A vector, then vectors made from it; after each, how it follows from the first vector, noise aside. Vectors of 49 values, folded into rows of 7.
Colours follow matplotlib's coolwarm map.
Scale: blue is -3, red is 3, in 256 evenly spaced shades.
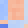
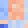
copied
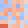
sign-scrambled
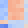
copied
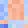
copied
